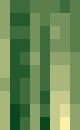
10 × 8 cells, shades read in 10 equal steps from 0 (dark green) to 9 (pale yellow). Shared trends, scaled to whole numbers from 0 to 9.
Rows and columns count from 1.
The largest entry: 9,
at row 10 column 7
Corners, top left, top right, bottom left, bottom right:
5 3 6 5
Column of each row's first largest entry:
1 1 1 1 1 1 6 6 7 7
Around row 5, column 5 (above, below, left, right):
2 2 5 5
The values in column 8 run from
3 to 5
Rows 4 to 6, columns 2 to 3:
1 1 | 1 2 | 1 1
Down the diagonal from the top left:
5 1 2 4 2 6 6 4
